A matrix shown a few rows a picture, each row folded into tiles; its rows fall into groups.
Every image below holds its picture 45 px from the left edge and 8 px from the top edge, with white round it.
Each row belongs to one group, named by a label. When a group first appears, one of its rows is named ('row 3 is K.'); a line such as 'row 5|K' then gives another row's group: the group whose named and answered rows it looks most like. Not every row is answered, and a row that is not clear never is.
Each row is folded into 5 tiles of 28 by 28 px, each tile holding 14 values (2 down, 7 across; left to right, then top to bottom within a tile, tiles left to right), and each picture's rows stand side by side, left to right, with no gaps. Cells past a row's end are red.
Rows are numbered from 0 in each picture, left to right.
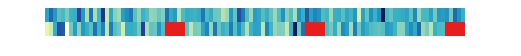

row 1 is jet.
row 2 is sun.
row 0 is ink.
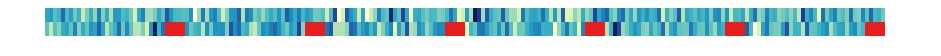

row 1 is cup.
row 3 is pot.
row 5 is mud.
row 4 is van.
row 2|mud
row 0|jet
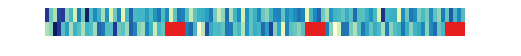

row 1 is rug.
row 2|mud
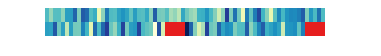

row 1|rug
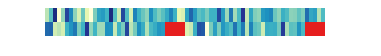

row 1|ink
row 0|mud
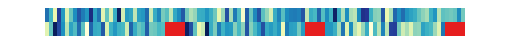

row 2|pot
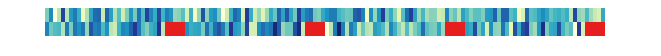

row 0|cup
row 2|ink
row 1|cup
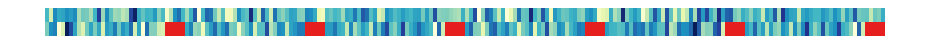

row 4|cup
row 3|mud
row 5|sun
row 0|rug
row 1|mud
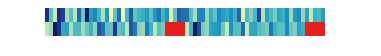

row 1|van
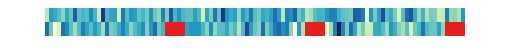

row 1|sun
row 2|ink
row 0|mud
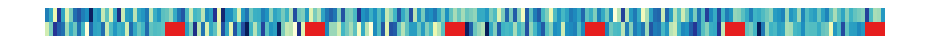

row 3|rug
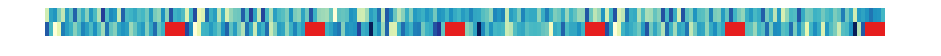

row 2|cup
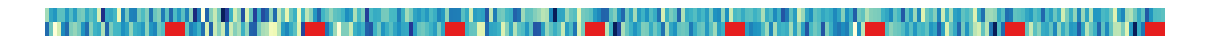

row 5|sun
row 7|jet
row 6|jet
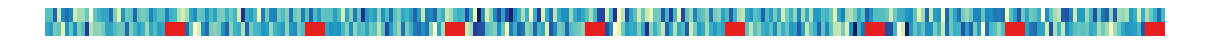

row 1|mud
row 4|mud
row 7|pot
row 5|jet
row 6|rug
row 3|van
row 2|sun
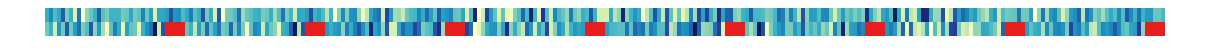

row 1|jet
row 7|cup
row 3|mud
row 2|cup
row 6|pot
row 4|cup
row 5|ink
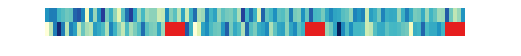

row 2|ink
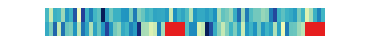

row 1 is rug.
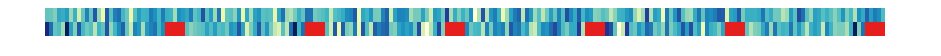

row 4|rug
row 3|cup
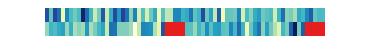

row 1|jet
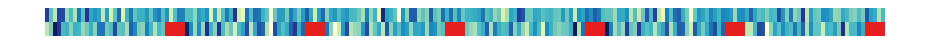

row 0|van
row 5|ink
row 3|jet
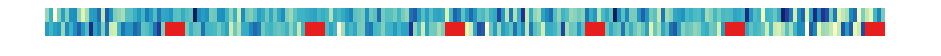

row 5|pot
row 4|pot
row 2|rug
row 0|cup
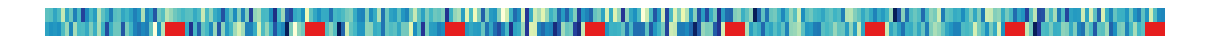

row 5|pot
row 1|sun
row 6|pot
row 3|cup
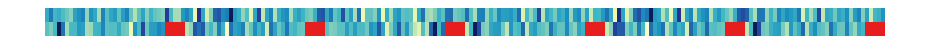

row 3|van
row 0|ink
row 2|jet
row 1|van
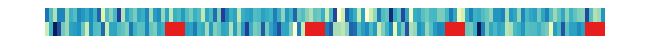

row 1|sun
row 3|ink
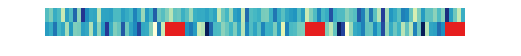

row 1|rug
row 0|sun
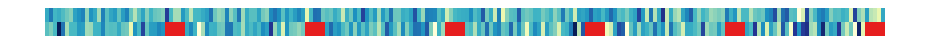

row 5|sun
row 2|sun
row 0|ink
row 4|ink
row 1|rug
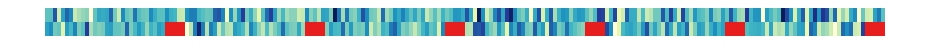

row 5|pot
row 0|mud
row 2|pot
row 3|van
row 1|ink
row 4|mud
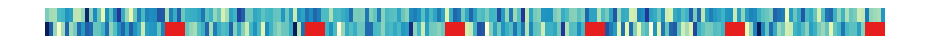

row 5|ink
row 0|rug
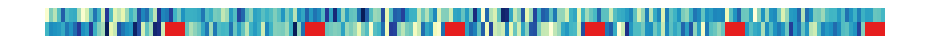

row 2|pot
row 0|cup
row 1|jet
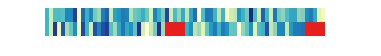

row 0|sun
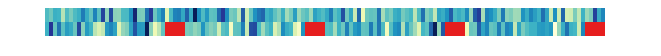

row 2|jet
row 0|sun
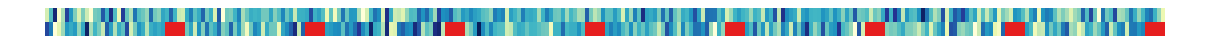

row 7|mud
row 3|ink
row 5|sun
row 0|mud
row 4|sun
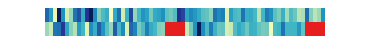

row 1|ink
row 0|van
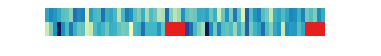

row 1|rug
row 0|ink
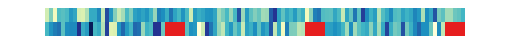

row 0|cup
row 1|rug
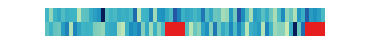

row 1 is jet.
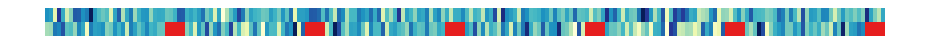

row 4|pot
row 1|jet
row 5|ink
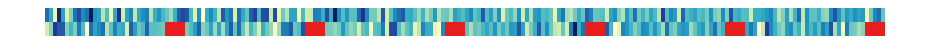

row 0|van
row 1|pot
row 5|rug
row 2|pot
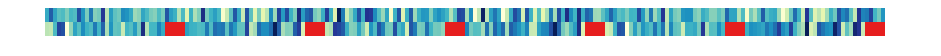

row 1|cup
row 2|van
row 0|ink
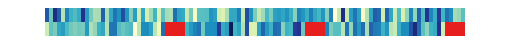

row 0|pot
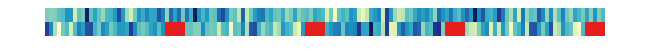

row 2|cup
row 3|pot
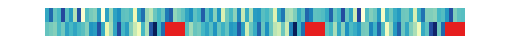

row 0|jet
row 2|jet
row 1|jet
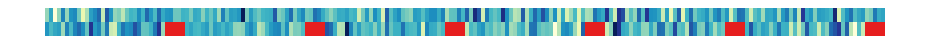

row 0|cup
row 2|rug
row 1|sun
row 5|sun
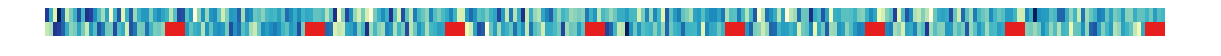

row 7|pot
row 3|ink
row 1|cup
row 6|mud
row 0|van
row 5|mud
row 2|mud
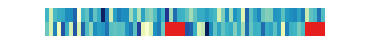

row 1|rug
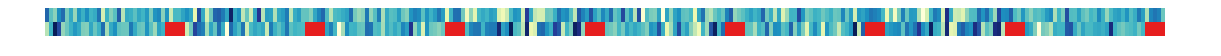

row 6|cup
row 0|van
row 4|jet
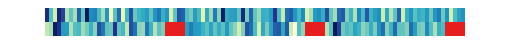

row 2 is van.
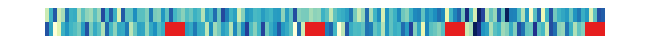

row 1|sun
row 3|van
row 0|mud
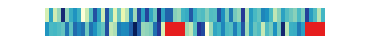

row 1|ink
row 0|cup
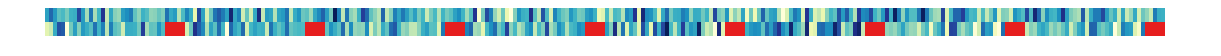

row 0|ink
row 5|cup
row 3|mud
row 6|pot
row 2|pot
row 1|van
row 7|pot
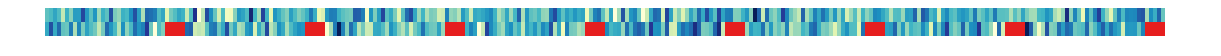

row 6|sun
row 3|rug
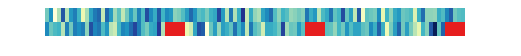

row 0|cup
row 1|ink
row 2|jet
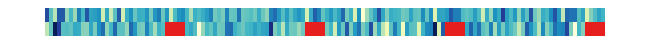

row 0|van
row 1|rug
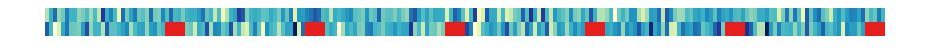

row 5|rug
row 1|jet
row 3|mud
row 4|cup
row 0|mud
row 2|rug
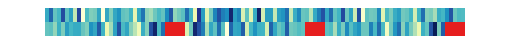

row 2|jet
